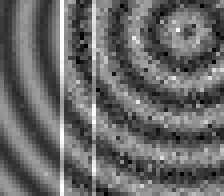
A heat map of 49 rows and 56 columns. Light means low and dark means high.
Columns 16 and 24 differ from the columns beside them. Neither half mirrors the other. Concentric rings centre on the top right. No overall slope runs across the table. A vertical seam about 30% of the way across splits the table, and the left part is calmer.
